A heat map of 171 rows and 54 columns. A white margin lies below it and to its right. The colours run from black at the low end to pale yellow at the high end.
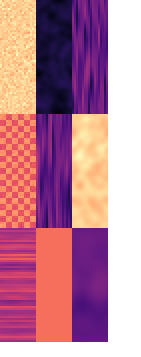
It is made of 3 by 3 panels. Panel 1,1: very high, fine-grained, faint in contrast. Panel 1,2: very low, blotchy, faint in contrast. Panel 1,3: low, streaked downward. Panel 2,1: high, checkered. Panel 2,2: low, streaked downward. Panel 2,3: very high, blotchy, faint in contrast. Panel 3,1: middling, streaked across. Panel 3,2: high, flat. Panel 3,3: low, smooth, faint in contrast.
